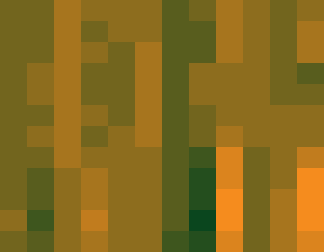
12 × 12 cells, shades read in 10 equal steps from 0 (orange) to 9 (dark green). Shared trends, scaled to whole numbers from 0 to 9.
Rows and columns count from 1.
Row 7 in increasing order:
3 3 3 4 4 4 4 4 5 5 5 6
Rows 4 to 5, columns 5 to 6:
5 3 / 5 3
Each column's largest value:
5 7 4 5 5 4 7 9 4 5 5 6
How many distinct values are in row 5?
4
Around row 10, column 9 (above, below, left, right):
1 0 8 5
